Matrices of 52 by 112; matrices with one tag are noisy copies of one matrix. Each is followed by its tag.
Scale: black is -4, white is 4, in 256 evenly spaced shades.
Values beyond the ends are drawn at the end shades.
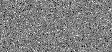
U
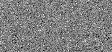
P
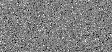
P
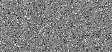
P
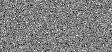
U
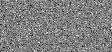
U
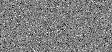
U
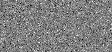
U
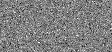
U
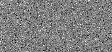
P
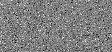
P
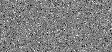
U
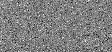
P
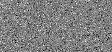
P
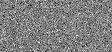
U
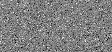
P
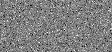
U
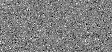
P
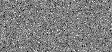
U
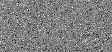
P
